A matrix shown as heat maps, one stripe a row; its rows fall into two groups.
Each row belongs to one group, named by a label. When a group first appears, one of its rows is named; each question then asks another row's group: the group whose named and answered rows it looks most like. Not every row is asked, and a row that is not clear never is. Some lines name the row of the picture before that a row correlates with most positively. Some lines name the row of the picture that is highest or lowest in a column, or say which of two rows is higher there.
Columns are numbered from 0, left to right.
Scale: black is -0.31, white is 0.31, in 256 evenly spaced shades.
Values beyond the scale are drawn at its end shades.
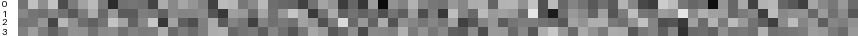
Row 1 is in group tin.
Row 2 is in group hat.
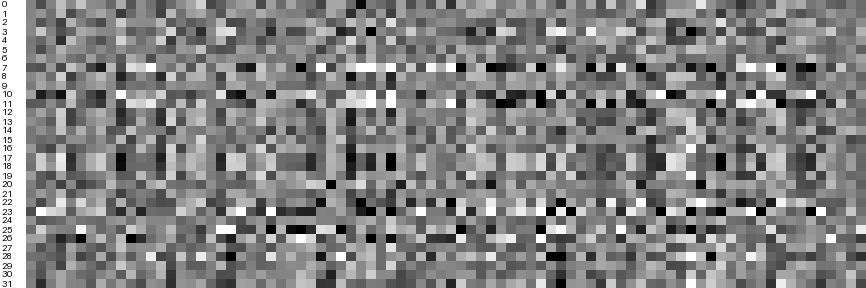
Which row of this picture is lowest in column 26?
25
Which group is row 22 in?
tin
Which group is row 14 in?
tin
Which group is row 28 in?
tin
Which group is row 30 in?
tin
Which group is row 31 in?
tin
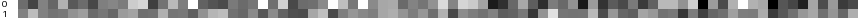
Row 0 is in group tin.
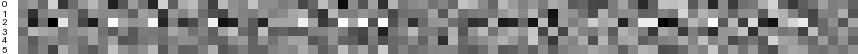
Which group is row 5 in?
hat
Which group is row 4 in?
tin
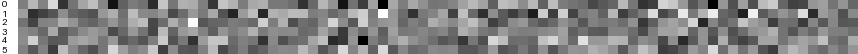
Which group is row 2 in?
tin
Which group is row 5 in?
hat
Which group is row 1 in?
hat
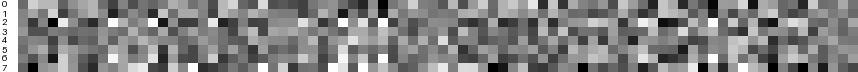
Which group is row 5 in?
hat
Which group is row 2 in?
hat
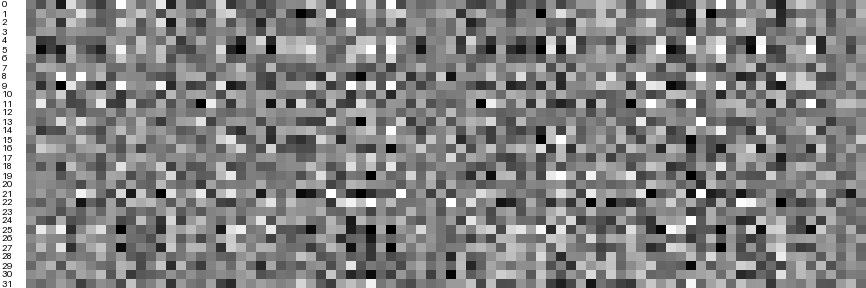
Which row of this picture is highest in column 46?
11
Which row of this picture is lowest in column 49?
5
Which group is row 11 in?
tin
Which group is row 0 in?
hat
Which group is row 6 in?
hat
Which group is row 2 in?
hat
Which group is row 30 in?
tin
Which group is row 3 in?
hat
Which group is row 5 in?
hat
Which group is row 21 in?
tin
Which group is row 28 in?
tin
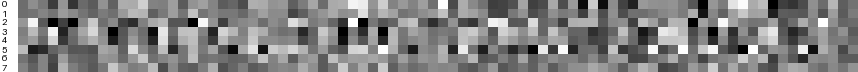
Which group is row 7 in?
hat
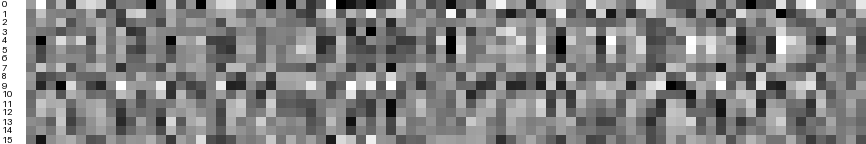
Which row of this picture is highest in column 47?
0
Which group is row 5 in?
tin
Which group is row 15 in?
tin
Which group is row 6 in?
tin
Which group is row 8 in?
hat
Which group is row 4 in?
tin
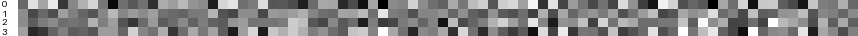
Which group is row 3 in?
hat
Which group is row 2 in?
tin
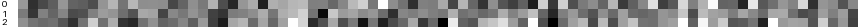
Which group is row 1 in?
tin
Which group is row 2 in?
tin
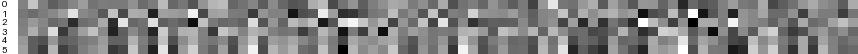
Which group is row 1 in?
tin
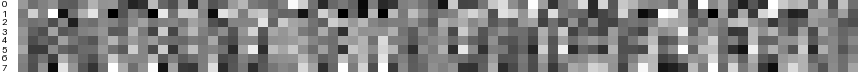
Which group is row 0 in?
tin
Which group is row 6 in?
hat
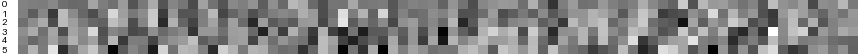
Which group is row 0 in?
tin
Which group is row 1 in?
hat
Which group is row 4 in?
tin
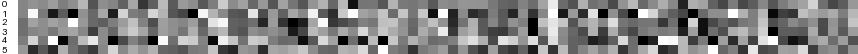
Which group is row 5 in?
hat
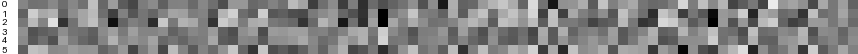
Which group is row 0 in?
tin
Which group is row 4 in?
hat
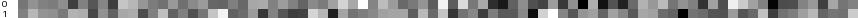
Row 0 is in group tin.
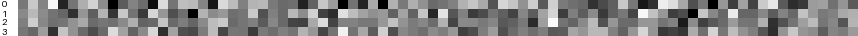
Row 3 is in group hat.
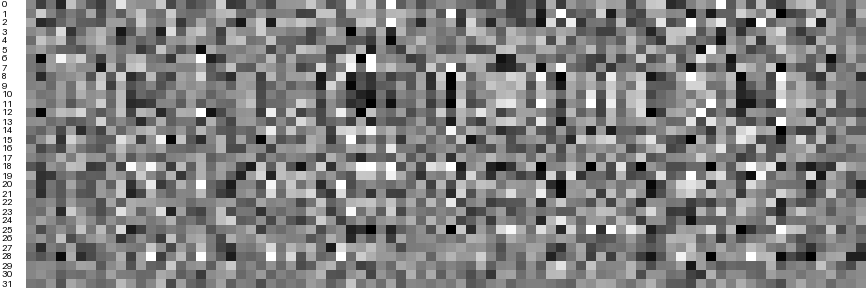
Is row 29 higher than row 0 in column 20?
Yes
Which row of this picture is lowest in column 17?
5
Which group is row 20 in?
tin
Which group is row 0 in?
hat
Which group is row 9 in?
tin
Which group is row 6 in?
tin
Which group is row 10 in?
tin
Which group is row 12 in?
tin
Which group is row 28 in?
tin
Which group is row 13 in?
tin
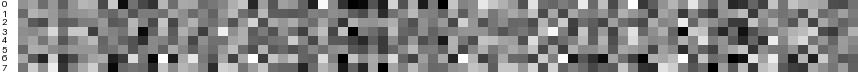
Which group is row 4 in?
tin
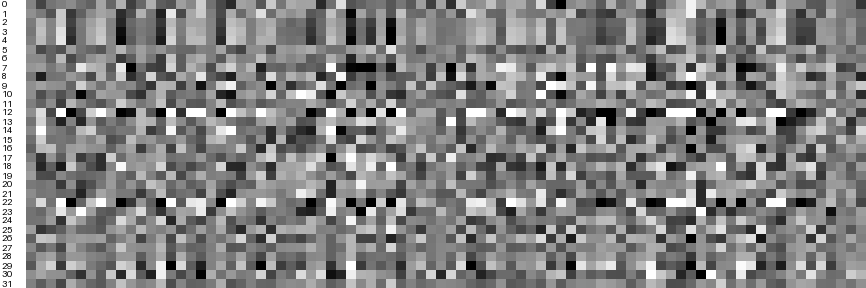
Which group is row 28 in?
hat
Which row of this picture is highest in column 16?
12
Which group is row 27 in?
hat
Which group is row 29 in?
hat
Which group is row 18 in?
hat
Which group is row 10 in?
tin
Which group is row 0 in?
tin
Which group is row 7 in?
tin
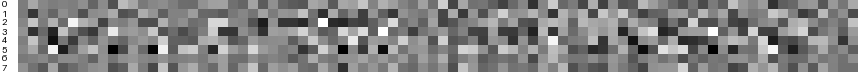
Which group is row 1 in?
tin
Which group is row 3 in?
hat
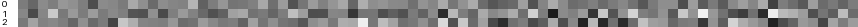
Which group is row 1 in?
tin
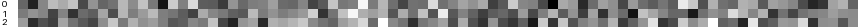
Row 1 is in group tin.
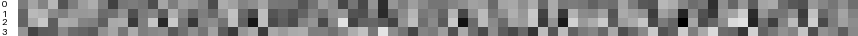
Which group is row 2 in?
hat
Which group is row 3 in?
hat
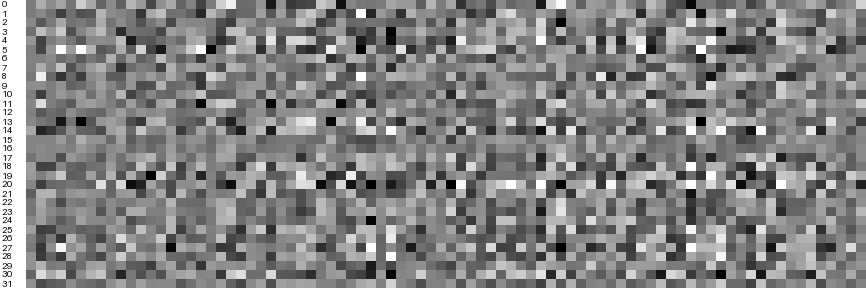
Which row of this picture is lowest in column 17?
11
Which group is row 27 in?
tin
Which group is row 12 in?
hat
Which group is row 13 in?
tin
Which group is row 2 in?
tin
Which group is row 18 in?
hat
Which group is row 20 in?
tin
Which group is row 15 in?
tin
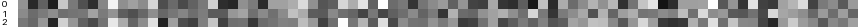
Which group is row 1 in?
tin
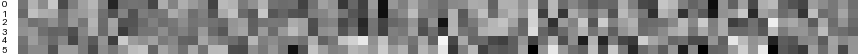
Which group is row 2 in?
tin
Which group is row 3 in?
tin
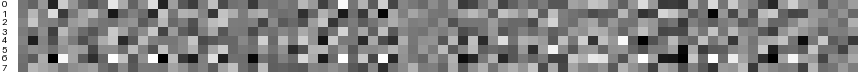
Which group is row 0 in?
hat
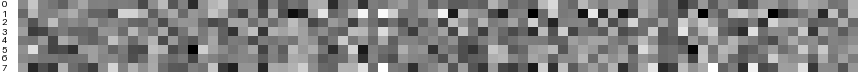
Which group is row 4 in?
hat
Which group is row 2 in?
tin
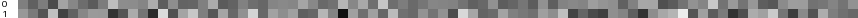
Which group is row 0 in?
hat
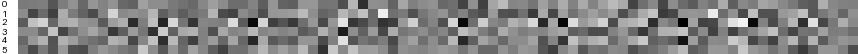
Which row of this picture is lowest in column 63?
2
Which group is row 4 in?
hat
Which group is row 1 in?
hat
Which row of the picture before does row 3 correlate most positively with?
1
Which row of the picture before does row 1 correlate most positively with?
0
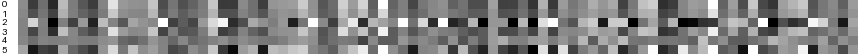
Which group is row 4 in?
tin
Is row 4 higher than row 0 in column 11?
No
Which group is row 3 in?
hat
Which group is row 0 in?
hat
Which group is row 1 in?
hat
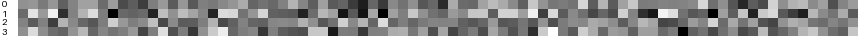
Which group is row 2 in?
hat
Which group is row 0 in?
tin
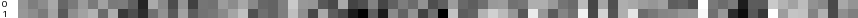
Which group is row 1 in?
tin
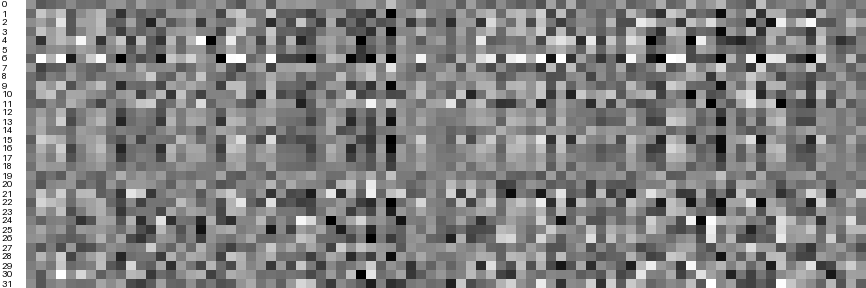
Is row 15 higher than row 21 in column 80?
Yes
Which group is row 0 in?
hat
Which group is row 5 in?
tin
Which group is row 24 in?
tin
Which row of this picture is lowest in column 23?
10
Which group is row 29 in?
tin
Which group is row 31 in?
tin
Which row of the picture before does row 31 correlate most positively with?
1
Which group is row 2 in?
tin
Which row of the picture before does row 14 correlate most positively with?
1
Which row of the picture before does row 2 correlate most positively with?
1
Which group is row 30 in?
tin
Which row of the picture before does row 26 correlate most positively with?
1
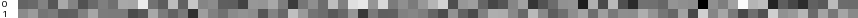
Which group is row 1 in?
tin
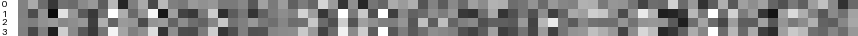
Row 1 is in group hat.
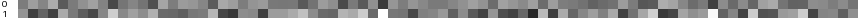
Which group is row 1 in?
hat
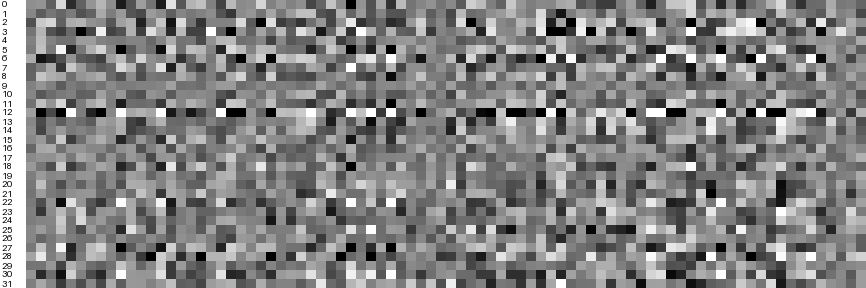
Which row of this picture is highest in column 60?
13
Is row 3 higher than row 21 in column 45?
No
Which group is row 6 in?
hat
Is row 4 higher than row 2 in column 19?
Yes
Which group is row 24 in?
tin
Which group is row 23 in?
tin
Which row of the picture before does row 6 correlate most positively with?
1
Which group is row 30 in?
hat
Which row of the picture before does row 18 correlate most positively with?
0
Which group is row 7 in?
hat
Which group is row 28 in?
tin
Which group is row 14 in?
tin
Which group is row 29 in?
hat
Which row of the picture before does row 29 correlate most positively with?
1
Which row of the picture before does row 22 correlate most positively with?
1
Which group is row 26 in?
tin
